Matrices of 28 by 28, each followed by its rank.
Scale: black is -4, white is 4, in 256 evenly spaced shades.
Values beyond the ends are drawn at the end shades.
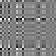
one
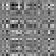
two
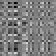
two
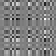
one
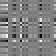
one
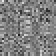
five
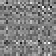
three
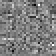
five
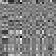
three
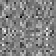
five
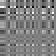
one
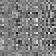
three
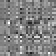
three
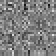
five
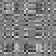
two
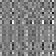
two
